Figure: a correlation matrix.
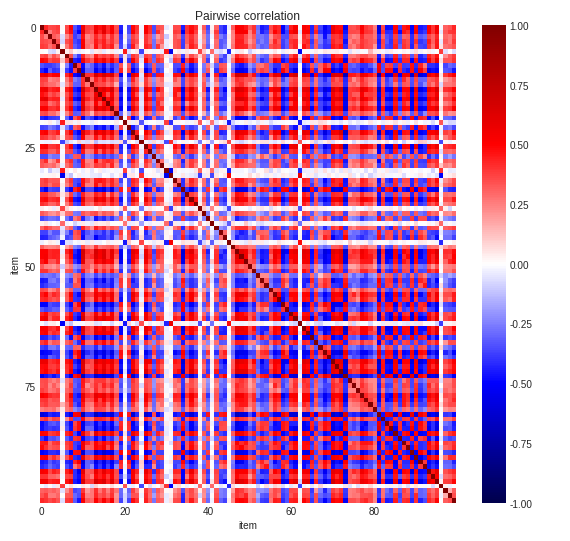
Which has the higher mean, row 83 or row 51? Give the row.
51
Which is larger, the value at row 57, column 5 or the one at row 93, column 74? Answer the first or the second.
the second
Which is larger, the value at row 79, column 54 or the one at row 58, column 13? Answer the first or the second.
the first
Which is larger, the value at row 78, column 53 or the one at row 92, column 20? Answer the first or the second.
the second
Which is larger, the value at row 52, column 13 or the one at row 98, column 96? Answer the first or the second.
the second
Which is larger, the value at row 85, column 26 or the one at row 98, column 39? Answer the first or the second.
the first
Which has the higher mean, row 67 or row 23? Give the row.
23
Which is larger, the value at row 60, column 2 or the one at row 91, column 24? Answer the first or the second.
the first
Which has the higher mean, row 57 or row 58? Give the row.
57
